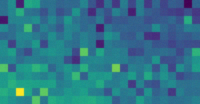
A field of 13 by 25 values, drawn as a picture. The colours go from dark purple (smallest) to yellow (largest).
Slope: up to the bottom left. Odd rows or columns: none. Mirror symmetry: none. Average level on the scale: 40%.
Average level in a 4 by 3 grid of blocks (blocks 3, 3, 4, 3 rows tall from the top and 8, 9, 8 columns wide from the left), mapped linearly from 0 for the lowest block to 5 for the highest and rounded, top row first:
2 1 0 | 2 1 0 | 3 3 2 | 5 3 2
